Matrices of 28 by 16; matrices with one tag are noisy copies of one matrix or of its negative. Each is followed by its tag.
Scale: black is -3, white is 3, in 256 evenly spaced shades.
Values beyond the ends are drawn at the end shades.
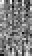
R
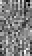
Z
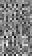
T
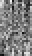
R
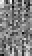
R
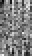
R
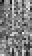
R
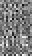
T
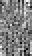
Z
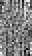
Z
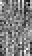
Z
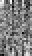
R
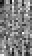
R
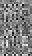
T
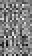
T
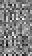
T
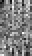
R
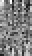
R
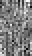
Z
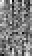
R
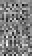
T
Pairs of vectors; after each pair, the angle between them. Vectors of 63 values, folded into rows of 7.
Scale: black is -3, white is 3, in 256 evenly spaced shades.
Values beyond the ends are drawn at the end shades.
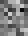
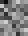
partly aligned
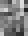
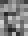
partly aligned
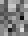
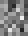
nearly opposite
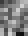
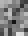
nearly opposite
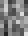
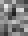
partly aligned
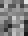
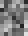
nearly opposite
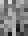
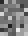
partly opposed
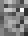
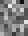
partly aligned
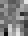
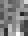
nearly parallel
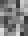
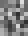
partly aligned
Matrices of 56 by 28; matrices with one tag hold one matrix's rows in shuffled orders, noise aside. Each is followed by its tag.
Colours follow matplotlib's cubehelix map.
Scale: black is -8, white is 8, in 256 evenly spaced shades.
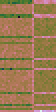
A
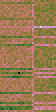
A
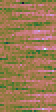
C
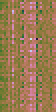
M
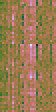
M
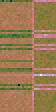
A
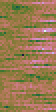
C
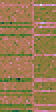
A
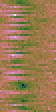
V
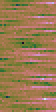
C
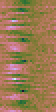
V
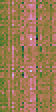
M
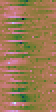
V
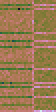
A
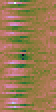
V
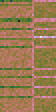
A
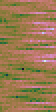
C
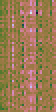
M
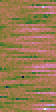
C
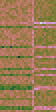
A
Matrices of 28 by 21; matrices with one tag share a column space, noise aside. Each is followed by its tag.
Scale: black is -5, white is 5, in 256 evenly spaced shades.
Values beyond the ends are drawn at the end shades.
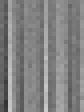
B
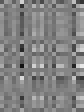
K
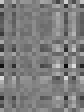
K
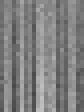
B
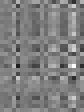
K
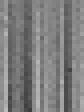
B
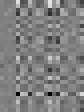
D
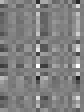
K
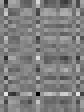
D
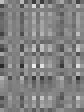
K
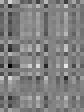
K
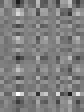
D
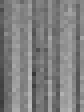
B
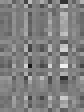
K
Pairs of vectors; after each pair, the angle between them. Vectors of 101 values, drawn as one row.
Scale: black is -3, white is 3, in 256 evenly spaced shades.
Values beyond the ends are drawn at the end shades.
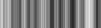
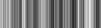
nearly parallel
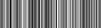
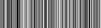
partly aligned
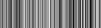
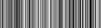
nearly parallel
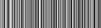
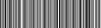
partly opposed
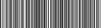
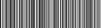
partly aligned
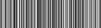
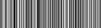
nearly parallel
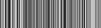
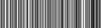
partly opposed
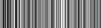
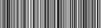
orthogonal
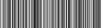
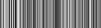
orthogonal
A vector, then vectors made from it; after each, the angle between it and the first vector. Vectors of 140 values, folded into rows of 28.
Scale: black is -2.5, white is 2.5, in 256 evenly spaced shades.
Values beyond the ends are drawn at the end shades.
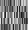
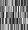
nearly opposite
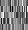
partly aligned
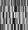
partly opposed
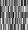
partly opposed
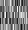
nearly opposite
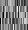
nearly opposite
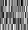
partly opposed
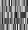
orthogonal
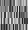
nearly parallel
